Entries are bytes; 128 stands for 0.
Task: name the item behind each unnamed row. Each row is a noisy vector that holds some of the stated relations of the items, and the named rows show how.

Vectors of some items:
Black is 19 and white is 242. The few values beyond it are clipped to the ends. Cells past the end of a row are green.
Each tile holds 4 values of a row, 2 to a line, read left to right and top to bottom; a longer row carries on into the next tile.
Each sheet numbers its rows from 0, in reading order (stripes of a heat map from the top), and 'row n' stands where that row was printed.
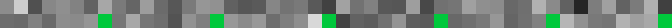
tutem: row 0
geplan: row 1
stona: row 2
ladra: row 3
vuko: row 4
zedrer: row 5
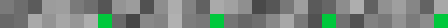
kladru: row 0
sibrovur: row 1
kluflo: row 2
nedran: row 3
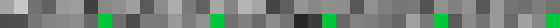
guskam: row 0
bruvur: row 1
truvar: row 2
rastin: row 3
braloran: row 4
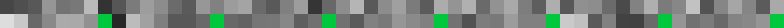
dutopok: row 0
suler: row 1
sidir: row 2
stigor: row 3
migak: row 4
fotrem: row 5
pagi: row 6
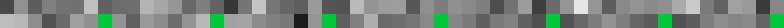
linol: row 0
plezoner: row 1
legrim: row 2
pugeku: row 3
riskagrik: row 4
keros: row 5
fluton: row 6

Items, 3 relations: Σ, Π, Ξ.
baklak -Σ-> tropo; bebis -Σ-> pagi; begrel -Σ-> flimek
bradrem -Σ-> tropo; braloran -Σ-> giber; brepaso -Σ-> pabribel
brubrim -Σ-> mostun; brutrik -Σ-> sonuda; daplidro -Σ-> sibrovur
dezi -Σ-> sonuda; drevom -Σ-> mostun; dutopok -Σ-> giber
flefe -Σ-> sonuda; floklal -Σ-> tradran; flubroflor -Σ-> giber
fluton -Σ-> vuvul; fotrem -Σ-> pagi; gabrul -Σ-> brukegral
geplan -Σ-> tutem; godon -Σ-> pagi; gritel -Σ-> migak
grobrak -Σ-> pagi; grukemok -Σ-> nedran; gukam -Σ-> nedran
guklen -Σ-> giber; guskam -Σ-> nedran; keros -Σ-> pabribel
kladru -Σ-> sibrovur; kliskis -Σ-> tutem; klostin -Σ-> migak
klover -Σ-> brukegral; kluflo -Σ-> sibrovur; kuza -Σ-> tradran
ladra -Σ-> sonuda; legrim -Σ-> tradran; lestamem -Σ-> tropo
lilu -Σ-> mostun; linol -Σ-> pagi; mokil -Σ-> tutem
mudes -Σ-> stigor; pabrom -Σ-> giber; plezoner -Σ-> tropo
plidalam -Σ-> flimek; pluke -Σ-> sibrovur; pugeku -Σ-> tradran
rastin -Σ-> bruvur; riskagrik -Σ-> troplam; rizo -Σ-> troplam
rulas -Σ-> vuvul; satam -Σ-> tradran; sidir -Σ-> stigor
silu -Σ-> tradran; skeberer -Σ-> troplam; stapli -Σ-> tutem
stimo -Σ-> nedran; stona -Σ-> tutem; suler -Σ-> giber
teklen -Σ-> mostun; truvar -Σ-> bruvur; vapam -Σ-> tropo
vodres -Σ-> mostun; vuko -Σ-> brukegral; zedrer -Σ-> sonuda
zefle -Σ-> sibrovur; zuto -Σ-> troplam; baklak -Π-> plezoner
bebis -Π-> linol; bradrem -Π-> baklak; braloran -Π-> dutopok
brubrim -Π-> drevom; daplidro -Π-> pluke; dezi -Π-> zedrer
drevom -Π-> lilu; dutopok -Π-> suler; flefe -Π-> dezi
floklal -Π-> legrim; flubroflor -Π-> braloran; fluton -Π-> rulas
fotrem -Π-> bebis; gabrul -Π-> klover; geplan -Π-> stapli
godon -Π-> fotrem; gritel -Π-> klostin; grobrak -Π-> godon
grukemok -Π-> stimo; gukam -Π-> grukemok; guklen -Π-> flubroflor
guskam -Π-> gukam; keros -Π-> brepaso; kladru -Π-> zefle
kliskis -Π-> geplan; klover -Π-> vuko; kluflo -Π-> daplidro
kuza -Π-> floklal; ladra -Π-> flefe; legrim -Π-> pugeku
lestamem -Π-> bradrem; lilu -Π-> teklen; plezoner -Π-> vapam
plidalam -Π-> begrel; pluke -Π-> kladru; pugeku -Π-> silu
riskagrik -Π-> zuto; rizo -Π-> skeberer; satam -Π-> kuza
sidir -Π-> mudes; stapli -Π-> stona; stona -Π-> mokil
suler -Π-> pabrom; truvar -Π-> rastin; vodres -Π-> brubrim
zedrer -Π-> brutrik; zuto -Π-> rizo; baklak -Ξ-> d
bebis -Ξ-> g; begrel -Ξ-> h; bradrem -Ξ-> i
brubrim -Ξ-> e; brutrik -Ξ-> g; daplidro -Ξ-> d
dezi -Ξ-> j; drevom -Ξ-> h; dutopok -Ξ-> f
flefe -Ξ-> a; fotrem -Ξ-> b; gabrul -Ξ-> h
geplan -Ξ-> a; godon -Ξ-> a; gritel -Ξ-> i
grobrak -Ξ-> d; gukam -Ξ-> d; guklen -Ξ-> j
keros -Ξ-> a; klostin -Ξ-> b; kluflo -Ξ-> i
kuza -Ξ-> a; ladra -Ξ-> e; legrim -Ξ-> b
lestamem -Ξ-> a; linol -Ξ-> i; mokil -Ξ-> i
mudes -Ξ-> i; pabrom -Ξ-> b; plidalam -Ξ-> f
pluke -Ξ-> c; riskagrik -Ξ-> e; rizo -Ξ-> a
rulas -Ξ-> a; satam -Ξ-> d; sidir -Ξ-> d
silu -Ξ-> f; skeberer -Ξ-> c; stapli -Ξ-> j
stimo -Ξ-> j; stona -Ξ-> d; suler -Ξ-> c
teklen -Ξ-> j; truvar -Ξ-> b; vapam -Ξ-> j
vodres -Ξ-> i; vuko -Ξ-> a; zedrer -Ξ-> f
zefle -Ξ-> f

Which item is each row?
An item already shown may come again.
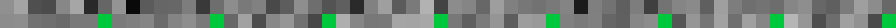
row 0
grobrak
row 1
daplidro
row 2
guklen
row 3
zedrer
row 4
grukemok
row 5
gukam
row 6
braloran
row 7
plidalam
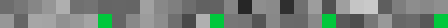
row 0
lilu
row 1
skeberer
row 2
dezi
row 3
lestamem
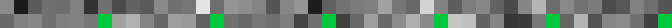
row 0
daplidro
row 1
zefle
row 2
satam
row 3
brutrik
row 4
fotrem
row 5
guklen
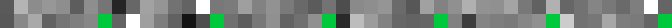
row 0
pugeku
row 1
pabrom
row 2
floklal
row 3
suler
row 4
tropo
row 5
drevom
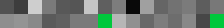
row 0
vapam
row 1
brubrim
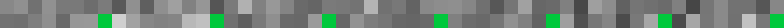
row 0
grukemok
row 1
bebis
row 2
floklal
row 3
kuza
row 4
gritel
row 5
baklak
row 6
flubroflor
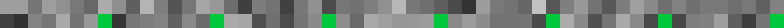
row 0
sonuda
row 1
flefe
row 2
stapli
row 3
lilu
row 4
teklen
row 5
plidalam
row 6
pluke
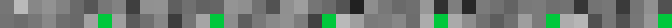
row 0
floklal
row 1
baklak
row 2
vodres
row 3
stimo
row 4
mudes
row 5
stapli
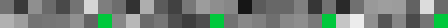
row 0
begrel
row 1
klostin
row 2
daplidro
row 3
silu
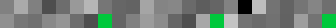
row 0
gabrul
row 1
skeberer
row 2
bradrem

